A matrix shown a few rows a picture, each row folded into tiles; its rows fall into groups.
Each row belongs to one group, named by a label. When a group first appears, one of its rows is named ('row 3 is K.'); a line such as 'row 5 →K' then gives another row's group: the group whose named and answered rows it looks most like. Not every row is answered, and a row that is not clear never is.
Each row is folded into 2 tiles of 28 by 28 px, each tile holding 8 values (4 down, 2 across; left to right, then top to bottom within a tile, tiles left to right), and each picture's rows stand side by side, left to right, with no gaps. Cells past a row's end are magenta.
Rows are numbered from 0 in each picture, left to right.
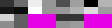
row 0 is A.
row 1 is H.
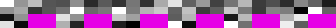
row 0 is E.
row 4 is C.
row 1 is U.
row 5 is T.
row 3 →E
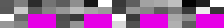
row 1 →H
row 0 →U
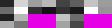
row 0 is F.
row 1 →A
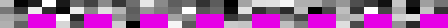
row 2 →A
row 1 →U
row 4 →F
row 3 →U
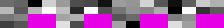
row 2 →E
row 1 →T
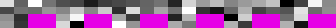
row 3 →F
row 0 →E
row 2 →U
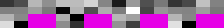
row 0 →A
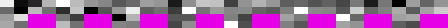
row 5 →U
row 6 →U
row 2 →F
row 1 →E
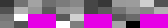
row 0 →F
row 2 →E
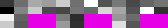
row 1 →E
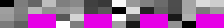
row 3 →F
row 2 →E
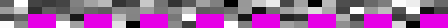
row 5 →H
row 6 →U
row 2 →A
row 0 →C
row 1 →A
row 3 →F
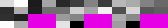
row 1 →U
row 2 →E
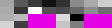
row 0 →T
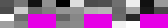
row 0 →U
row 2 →C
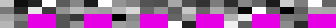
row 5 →E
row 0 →T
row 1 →H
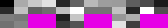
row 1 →F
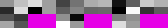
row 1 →A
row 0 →E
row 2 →F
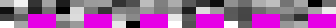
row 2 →A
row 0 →C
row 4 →A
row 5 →H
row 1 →F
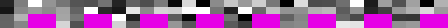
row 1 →T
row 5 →H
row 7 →H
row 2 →U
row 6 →C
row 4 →E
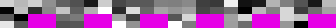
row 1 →H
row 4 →T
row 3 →C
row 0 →E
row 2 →U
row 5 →T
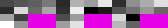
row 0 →U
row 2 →A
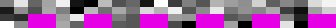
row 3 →H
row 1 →T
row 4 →E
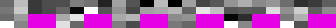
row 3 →H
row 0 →C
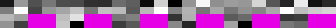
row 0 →U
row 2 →H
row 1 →U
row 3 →F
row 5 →H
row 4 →E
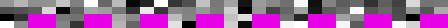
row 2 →T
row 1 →E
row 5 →C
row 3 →A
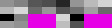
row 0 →C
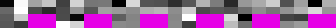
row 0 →F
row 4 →A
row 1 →C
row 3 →F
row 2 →H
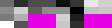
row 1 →A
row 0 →U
